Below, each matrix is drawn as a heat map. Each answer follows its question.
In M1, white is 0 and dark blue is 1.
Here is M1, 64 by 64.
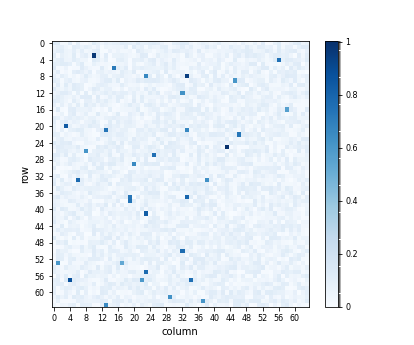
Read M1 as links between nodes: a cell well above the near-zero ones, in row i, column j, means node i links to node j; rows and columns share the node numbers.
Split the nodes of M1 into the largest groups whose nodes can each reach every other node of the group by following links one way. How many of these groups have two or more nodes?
0
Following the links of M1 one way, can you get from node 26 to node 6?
yes
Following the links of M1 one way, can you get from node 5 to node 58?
no
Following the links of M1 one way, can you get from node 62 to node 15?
yes
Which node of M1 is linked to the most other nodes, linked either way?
node 33
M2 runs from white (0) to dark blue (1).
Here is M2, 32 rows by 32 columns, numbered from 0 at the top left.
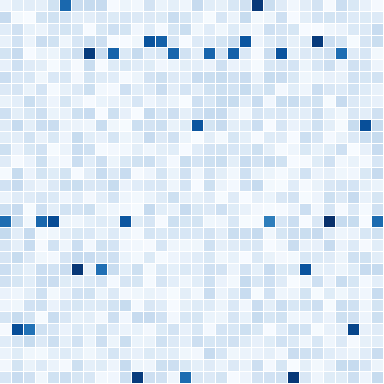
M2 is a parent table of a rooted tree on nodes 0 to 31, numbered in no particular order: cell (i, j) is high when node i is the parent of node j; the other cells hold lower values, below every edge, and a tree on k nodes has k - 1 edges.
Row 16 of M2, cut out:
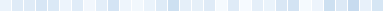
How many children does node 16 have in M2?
0
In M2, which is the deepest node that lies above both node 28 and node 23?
4
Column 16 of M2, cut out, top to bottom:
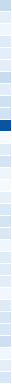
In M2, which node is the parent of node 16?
10
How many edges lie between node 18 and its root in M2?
0
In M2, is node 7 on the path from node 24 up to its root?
no
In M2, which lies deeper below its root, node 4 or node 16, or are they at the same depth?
node 16
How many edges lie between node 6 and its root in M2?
2
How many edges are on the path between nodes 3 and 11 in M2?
3
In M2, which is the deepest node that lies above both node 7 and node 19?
4
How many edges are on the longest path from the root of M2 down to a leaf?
2
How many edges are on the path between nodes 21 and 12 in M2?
4
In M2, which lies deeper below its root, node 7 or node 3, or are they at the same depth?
node 7
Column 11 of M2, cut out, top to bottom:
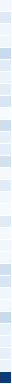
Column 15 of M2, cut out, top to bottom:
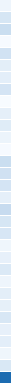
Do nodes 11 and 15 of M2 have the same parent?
yes
